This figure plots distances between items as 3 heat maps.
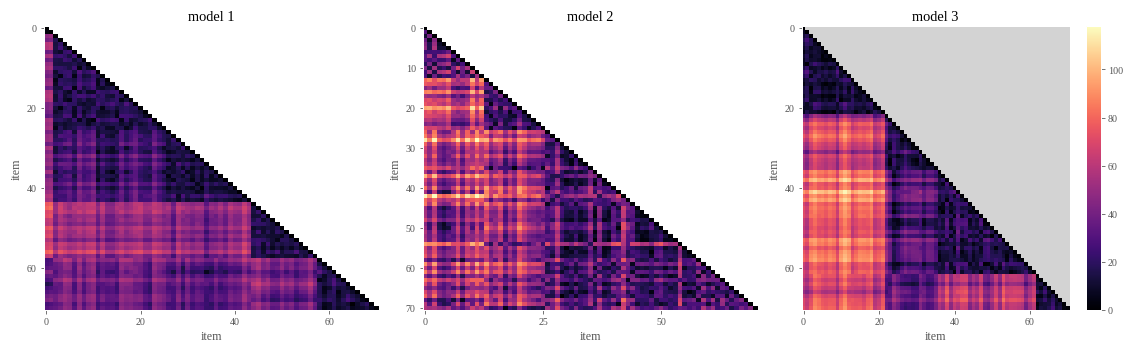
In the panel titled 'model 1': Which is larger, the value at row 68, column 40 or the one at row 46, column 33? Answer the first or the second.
the second
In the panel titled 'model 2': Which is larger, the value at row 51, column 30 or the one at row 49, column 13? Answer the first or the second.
the second
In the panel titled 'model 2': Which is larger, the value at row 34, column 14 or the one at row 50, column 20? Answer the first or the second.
the second
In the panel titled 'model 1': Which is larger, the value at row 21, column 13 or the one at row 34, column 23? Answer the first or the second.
the second
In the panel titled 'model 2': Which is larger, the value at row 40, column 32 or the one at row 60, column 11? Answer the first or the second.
the second
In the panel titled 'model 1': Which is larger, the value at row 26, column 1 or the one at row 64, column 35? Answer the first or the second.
the first
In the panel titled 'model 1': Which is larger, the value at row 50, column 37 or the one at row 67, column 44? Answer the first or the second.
the first
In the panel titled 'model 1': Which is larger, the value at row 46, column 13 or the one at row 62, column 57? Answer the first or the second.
the first
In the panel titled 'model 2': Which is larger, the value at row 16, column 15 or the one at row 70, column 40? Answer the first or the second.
the second
